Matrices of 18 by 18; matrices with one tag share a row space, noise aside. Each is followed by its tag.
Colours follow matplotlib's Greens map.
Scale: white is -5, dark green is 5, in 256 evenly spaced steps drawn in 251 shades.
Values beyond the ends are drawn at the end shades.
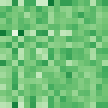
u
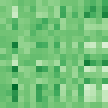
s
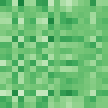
u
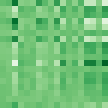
s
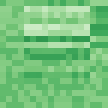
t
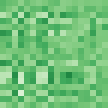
u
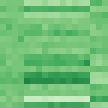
t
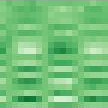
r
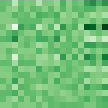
s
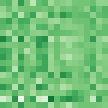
u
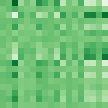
s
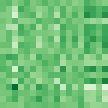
s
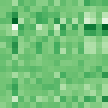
s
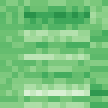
t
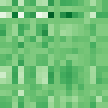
u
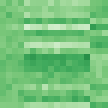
t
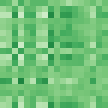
u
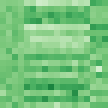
t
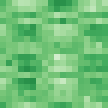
r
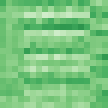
t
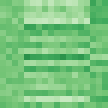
t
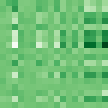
s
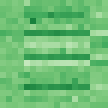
t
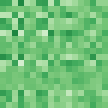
u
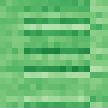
t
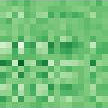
u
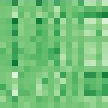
s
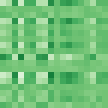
u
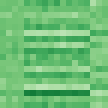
t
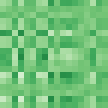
u
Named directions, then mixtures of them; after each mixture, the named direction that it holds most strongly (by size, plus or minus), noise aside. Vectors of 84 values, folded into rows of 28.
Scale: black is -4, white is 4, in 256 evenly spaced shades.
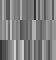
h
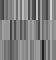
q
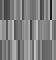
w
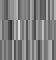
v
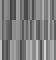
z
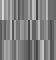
q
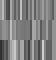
h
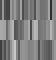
w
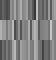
w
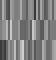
h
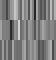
v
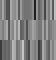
h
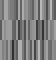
v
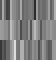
h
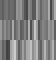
z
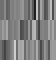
h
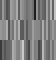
h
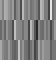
w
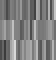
w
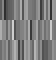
w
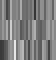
h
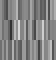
v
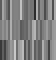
h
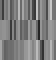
q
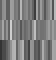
h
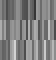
z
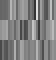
q
